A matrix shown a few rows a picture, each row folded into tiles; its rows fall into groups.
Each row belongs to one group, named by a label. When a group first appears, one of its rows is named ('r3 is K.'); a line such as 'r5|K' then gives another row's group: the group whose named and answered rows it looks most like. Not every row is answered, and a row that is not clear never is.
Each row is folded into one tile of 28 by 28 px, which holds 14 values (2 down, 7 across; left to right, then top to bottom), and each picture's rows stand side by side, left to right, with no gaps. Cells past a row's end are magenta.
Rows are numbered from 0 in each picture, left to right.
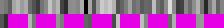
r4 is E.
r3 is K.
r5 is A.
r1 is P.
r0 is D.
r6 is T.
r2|P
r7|T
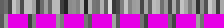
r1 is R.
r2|P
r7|A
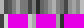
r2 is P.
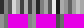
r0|A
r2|K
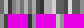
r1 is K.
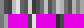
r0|E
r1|E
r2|R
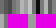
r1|T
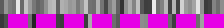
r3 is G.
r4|P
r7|T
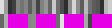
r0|T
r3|P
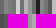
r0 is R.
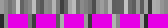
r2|E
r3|P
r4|A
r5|D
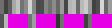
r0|E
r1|T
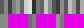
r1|E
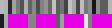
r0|G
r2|A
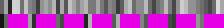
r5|R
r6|D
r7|P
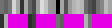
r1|D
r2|K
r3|P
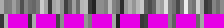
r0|G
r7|T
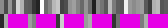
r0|E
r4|D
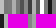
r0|G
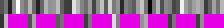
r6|D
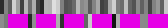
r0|A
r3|G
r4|G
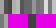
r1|R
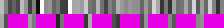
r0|P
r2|D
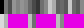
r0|A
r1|P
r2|A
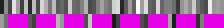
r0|A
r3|E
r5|R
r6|P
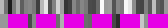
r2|T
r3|E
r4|D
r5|A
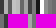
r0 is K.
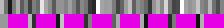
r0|T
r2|G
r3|D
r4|E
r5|P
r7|G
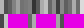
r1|E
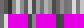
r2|R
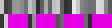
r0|E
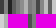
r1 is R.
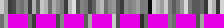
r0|T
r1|K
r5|D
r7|A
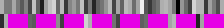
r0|G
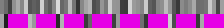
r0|P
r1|A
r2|G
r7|G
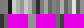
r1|T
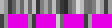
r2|P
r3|G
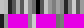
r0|R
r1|T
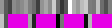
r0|P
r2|D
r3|G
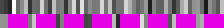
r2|R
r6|E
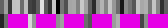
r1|A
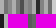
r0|G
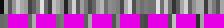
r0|K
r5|R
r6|E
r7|G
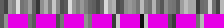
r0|E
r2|D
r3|P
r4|E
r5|G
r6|D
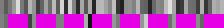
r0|E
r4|P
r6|T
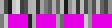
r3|A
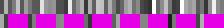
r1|D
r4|E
